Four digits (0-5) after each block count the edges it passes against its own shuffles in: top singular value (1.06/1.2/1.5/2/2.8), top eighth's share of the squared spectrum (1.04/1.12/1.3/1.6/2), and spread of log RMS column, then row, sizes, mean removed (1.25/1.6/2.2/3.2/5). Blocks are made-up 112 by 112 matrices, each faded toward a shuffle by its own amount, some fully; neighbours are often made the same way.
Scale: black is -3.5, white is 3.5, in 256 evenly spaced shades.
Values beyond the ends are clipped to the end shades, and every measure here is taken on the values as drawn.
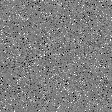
0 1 0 0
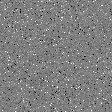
0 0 0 0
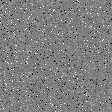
0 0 0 0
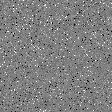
0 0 0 0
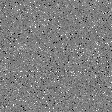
1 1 0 0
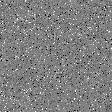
0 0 0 0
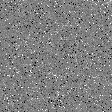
0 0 0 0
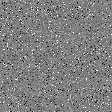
0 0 0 1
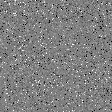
1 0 0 0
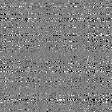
2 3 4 4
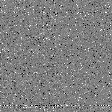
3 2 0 2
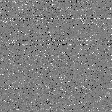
2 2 0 2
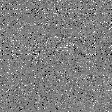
2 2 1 2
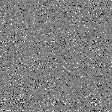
2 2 1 2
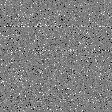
2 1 0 1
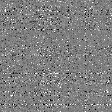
2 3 2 3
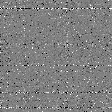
3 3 1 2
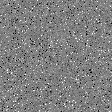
2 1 0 0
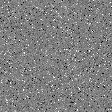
2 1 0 0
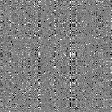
5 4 3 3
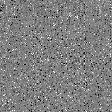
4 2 1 1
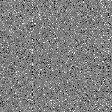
3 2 1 0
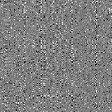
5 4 3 2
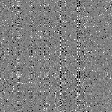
5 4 3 2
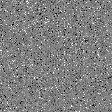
3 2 1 0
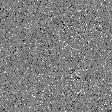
3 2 1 0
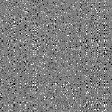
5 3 3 2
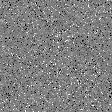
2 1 0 0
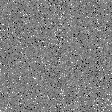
3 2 1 0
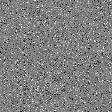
3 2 1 0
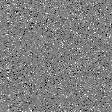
3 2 1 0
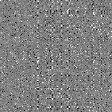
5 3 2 2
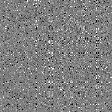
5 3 2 2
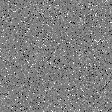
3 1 0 0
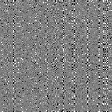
5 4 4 3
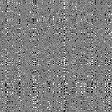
5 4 4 3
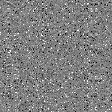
4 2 2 1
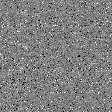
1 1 0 2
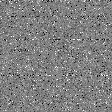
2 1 0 2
